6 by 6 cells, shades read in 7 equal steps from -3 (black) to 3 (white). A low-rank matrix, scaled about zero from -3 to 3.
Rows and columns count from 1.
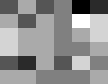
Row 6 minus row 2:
0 2 -1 0 -3 -1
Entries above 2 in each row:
0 1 0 0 0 0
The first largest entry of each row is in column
2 5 1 1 5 1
